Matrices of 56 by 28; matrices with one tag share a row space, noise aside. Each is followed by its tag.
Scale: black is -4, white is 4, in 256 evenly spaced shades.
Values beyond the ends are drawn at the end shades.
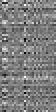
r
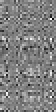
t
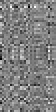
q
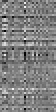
r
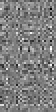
t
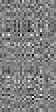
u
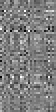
q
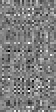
u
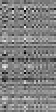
r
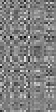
q
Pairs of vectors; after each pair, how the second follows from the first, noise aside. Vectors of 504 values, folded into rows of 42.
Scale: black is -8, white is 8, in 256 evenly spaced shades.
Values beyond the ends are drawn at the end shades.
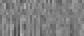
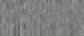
shrunk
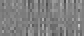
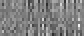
scaled up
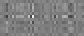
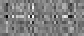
scaled up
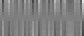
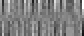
scaled up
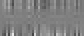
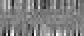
scaled up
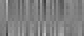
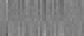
shrunk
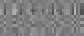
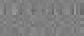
shrunk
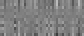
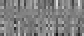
scaled up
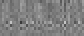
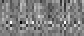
scaled up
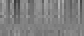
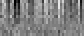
scaled up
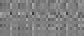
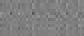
shrunk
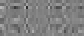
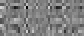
scaled up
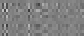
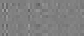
shrunk
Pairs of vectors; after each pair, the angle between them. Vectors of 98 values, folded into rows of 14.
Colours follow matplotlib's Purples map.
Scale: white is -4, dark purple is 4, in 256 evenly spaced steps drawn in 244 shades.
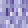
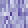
partly opposed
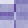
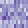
partly aligned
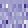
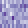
partly aligned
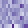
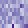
nearly parallel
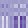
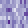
orthogonal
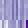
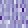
partly aligned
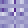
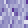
orthogonal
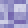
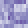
nearly parallel
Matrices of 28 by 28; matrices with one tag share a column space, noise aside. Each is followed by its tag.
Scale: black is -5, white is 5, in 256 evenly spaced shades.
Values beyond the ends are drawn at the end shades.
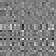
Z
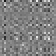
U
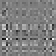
Z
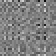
U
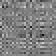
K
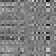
U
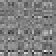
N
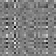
K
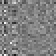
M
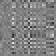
K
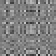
M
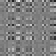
U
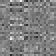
U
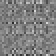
M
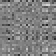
U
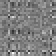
N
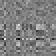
Z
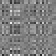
M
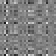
M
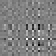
Z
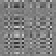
K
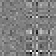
N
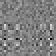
Z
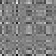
M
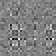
Z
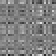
M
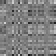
M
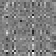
N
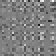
U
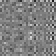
U
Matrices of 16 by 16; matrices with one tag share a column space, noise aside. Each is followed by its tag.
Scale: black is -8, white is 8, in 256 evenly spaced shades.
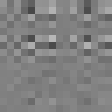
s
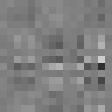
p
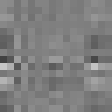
p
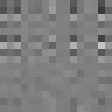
s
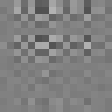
s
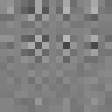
s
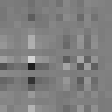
p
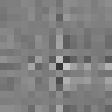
p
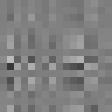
p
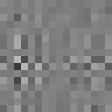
p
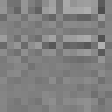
s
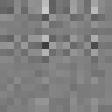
s
